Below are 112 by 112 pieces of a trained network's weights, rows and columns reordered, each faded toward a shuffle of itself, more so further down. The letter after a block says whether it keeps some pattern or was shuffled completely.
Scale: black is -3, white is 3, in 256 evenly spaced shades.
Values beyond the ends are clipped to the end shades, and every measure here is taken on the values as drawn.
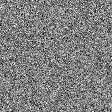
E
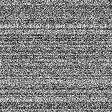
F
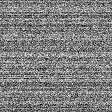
F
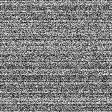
F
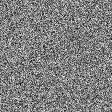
E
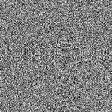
F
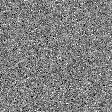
E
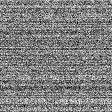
F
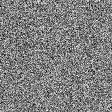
E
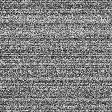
F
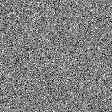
F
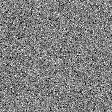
E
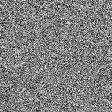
F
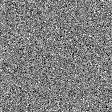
E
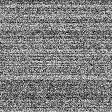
F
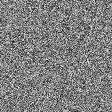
E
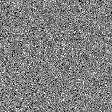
F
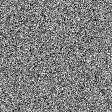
E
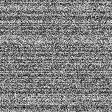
F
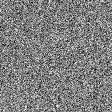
F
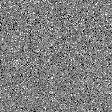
F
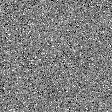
E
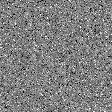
E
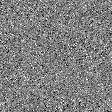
E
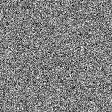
F
